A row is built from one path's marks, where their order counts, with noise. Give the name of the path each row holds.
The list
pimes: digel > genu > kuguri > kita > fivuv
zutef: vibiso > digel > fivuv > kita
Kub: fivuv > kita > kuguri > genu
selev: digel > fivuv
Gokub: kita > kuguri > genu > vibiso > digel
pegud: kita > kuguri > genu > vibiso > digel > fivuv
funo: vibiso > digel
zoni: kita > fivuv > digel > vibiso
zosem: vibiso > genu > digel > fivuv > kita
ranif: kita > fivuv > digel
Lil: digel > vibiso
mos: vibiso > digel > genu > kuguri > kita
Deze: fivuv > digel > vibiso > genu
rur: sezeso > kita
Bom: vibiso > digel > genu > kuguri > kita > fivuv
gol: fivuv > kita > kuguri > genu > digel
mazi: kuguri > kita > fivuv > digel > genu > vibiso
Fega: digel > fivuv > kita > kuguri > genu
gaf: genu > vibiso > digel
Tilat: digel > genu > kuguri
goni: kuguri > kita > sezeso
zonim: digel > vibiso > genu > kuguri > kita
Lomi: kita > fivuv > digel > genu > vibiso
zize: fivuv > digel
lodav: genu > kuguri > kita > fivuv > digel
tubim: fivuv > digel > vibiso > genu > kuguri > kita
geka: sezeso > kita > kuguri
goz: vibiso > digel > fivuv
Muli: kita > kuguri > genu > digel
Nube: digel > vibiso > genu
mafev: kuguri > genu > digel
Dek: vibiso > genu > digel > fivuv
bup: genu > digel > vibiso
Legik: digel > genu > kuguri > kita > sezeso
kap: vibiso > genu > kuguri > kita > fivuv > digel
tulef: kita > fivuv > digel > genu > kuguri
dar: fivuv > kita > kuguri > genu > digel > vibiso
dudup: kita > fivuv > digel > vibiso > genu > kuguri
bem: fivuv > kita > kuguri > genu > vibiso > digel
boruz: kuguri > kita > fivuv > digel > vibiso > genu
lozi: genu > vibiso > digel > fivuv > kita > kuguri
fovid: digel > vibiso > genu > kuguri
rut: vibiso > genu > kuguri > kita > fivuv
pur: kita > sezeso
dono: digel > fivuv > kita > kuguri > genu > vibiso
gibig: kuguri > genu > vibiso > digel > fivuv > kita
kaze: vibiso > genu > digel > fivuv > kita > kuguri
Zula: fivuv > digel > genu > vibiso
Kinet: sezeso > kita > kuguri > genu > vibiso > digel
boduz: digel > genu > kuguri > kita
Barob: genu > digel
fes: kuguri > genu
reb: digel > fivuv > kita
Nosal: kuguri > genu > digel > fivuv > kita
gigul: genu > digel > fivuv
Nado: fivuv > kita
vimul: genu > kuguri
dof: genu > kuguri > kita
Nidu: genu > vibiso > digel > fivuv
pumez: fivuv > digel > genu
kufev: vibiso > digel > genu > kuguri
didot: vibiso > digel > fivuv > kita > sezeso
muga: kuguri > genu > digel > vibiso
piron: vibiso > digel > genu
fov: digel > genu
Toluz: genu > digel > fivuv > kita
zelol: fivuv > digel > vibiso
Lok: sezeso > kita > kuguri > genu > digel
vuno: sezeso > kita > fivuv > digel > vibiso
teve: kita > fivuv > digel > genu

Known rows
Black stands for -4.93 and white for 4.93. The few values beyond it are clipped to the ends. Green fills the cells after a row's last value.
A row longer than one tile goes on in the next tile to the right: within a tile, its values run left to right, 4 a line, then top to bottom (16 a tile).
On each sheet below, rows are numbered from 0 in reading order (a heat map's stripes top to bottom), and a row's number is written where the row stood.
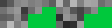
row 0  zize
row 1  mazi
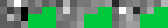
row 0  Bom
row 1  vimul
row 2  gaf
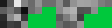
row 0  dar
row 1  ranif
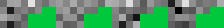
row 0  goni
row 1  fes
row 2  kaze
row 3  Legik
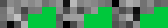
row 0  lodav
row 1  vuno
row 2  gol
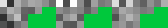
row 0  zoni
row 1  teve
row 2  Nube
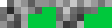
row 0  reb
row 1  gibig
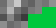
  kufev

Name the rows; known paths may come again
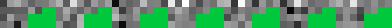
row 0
boduz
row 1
Toluz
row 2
geka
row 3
piron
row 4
pumez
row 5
Legik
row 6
goz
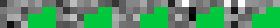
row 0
lodav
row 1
Kub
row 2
rur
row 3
Bom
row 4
didot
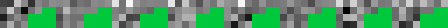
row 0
Zula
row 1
fovid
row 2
zutef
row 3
Nube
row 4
kaze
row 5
Tilat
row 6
Fega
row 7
gibig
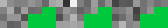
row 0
fes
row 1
Deze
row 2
zize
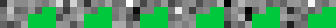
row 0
dof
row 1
fov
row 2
Dek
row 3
Barob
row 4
bem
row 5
goni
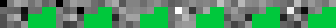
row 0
gol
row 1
Lok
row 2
Lil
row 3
gaf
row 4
tulef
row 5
muga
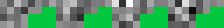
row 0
gigul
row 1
kufev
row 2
teve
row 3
Lomi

